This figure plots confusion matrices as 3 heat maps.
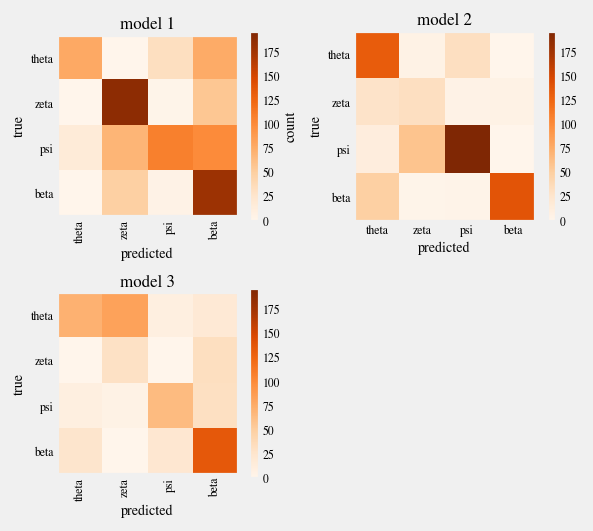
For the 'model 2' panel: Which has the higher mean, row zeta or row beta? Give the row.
beta
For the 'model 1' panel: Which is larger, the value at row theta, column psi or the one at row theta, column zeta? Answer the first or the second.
the first
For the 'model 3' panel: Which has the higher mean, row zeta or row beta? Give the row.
beta
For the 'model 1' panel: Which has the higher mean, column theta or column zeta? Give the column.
zeta
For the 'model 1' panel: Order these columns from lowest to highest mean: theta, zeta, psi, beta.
theta, psi, zeta, beta
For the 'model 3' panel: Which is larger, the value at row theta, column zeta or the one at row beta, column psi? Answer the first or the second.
the first
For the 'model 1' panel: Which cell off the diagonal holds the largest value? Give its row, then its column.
psi, beta
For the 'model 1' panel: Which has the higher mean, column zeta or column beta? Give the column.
beta
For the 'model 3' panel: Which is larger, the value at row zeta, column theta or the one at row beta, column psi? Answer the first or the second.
the second
